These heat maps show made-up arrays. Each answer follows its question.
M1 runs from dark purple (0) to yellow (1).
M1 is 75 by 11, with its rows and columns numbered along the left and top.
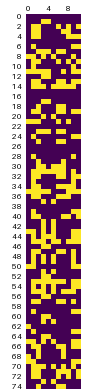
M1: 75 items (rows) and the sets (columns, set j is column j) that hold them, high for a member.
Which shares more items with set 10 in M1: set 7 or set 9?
set 9
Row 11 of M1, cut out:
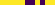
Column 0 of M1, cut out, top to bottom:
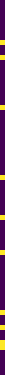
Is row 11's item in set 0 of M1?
yes
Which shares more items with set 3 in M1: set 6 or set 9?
set 9
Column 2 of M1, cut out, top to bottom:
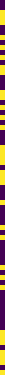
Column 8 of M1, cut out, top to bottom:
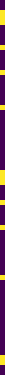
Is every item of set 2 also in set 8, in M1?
no
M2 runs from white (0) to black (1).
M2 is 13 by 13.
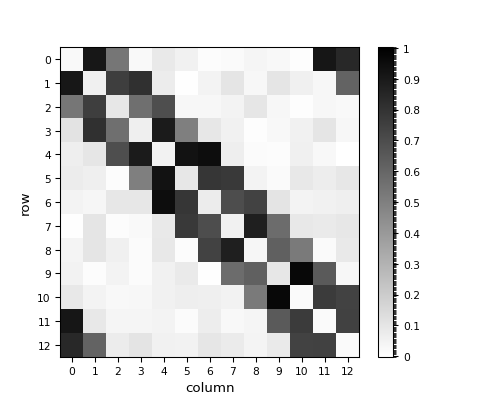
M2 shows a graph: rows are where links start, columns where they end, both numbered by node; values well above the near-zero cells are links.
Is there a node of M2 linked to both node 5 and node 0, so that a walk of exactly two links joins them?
no
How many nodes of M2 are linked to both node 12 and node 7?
0
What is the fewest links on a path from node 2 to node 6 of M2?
2
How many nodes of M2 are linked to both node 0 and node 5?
0
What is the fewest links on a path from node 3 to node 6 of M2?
2
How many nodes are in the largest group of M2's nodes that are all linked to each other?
3
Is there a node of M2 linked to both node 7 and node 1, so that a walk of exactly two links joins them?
no
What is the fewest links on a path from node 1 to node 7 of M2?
3
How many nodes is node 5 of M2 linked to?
4
